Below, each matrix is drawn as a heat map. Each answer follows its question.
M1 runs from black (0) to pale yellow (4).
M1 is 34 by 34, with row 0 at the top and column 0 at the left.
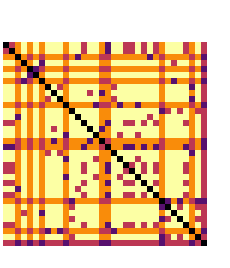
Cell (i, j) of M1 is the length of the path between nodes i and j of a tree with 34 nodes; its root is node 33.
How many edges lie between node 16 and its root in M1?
1
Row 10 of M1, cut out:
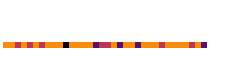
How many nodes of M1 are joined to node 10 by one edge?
4
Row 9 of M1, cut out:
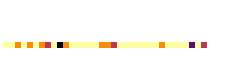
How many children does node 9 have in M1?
0
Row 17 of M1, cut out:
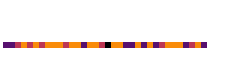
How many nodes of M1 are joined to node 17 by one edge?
9
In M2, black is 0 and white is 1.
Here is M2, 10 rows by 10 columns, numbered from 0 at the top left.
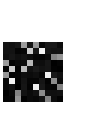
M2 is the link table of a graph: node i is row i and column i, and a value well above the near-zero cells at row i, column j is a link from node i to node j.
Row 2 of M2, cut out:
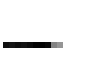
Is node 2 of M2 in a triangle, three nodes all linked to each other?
no
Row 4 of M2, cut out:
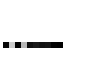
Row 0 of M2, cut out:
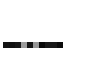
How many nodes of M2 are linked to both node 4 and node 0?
1
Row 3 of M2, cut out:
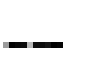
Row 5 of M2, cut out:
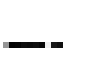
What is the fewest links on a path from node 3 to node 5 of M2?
2
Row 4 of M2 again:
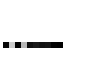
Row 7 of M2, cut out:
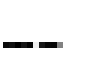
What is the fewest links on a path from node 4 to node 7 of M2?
4
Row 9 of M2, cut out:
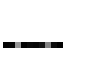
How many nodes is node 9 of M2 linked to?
2
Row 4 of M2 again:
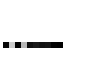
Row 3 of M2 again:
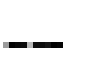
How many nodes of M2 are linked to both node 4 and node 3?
0
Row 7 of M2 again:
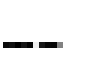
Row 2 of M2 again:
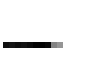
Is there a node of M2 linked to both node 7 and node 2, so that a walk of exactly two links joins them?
yes
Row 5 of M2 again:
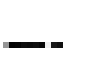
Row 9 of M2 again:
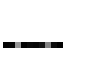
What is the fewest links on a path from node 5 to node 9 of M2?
2
